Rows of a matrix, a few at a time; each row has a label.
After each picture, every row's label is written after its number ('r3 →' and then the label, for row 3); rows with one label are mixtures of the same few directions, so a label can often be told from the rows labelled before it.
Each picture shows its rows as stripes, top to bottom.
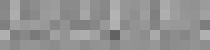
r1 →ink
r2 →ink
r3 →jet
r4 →jet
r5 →ink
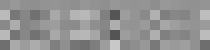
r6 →ink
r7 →jet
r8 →ink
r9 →jet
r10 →jet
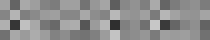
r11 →ink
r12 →ink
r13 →ink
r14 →jet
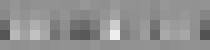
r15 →ink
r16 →jet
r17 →jet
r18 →jet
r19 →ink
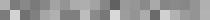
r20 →jet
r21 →ink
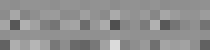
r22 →ink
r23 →ink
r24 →ink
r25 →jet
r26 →jet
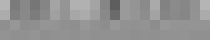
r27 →jet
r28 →jet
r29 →ink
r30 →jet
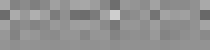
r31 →jet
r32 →jet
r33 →jet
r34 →ink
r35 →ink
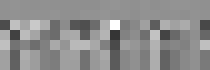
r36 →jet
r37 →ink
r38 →jet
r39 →ink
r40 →jet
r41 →ink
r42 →ink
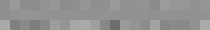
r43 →ink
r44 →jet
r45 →jet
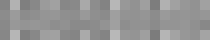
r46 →ink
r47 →ink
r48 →jet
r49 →ink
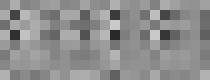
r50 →ink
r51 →ink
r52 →jet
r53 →ink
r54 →ink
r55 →jet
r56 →jet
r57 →jet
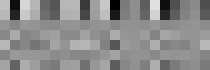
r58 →ink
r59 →ink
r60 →ink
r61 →ink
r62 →jet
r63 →jet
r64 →ink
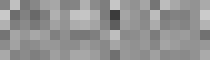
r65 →ink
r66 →jet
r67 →jet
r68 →jet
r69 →ink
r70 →jet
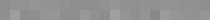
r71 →jet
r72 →ink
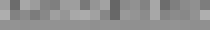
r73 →ink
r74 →jet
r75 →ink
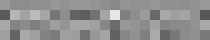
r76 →jet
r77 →jet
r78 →jet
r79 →ink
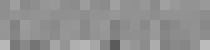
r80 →ink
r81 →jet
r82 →ink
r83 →ink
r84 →jet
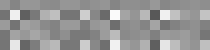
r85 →ink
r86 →ink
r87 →ink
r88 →jet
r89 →ink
